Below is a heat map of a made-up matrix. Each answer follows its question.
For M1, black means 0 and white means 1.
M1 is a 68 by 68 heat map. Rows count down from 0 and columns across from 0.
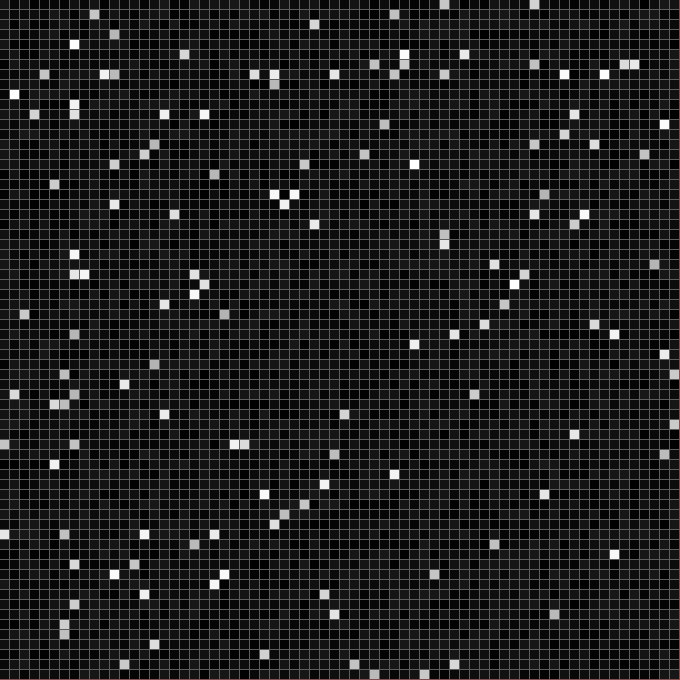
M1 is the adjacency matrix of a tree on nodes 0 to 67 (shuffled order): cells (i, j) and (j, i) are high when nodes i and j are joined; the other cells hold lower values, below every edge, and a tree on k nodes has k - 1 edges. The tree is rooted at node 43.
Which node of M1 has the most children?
7
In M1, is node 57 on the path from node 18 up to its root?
yes
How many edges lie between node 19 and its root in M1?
5
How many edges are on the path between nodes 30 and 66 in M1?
6
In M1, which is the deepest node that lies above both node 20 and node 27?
11
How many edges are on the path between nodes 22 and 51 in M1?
5
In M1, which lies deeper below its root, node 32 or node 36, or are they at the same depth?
the same depth
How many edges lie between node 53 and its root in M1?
6
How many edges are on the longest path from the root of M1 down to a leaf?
10
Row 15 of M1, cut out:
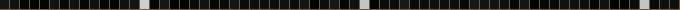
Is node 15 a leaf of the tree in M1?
no
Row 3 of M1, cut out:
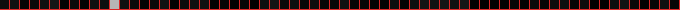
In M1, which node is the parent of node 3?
11
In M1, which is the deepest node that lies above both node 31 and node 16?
57
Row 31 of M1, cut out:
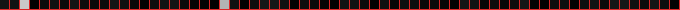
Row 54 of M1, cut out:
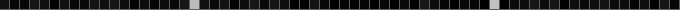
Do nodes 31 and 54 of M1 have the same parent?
no
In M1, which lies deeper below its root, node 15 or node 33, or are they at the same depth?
node 15
